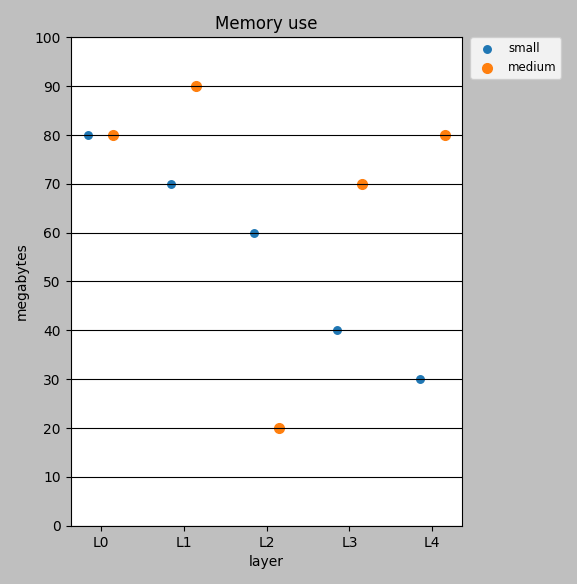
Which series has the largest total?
medium
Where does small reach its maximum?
L0
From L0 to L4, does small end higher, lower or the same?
lower
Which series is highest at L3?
medium
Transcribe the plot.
Title: Memory use
x-axis: layer, ticks L0 L1 L2 L3 L4
y-axis: megabytes, ticks 0 10 20 30 40 50 60 70 80 90 100
Legend: small, medium
Values:
small: 80 70 60 40 30
medium: 80 90 20 70 80
